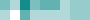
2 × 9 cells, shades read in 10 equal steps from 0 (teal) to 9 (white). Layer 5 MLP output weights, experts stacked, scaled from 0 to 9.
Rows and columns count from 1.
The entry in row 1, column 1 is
4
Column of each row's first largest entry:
2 2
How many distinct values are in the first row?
5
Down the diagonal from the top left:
4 9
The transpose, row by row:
4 6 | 6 9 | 0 3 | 4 6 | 3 6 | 3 6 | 6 6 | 5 5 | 5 5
